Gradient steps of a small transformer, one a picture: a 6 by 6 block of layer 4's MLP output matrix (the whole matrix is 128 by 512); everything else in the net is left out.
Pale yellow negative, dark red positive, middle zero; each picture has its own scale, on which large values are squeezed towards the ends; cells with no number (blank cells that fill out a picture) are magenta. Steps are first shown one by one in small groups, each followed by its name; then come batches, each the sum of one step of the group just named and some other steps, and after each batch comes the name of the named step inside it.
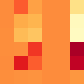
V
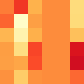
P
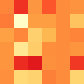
P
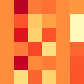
V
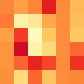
P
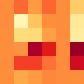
V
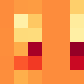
V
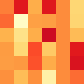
P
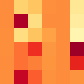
V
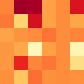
P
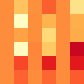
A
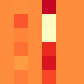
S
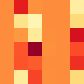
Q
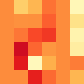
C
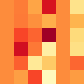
C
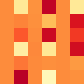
A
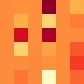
A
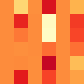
S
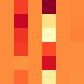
S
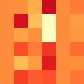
S
